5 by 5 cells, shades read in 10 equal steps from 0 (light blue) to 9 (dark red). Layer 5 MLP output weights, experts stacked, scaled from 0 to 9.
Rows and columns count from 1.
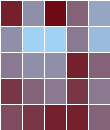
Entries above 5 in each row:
2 0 1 2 4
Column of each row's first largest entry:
3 4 4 1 3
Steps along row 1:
down up down down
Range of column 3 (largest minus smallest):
9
